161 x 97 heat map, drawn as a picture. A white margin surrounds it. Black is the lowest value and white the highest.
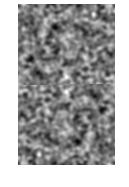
No row or column stands out. No overall slope runs across the table. The texture is blotchy. A half turn leaves it unchanged. The histogram is bell-shaped. There is no seam.
